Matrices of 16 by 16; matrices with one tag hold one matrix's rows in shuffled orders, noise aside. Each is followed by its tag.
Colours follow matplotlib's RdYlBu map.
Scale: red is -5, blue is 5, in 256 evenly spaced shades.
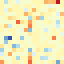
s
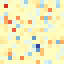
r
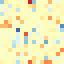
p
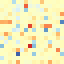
p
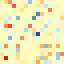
r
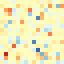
r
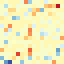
s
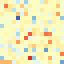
p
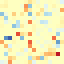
s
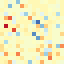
r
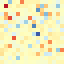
r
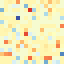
p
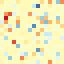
r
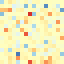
p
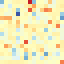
p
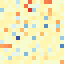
p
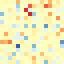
p
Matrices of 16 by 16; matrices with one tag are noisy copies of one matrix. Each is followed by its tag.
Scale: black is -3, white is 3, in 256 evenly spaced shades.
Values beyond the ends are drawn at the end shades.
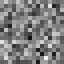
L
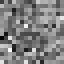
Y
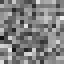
Y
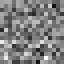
L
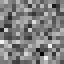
L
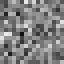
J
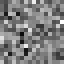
J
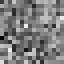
Y
